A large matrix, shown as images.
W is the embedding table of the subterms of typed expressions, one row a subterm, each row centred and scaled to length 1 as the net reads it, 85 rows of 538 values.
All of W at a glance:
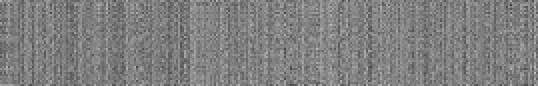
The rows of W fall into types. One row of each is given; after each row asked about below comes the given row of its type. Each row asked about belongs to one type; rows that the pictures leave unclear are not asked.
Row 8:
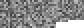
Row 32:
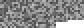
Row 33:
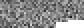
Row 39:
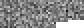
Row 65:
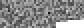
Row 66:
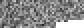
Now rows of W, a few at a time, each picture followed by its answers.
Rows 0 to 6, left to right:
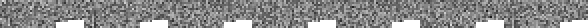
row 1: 8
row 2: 33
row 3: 66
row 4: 33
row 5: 33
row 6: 39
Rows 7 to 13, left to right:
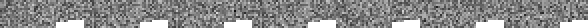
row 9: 39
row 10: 8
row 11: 65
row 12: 33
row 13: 39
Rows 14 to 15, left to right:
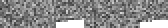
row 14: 65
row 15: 8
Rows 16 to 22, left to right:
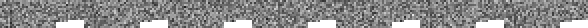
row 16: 39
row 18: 33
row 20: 32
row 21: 8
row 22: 65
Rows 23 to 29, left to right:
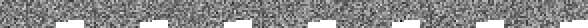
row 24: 8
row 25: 32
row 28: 65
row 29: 66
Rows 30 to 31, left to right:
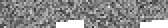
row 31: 65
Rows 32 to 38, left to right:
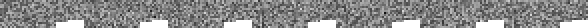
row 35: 8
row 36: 65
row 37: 66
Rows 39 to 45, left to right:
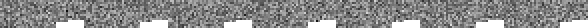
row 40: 33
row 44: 8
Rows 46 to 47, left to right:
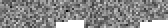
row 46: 32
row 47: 66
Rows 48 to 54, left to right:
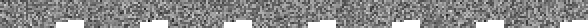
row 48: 8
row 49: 39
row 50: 33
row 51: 32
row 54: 66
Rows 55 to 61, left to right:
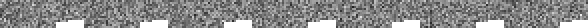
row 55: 66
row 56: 66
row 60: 39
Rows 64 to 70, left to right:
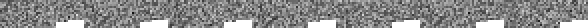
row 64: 32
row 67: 66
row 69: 65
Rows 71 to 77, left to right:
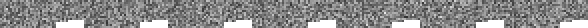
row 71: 66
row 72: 66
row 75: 8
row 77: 8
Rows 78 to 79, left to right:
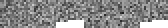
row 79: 39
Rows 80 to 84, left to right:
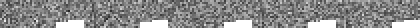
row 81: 8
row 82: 32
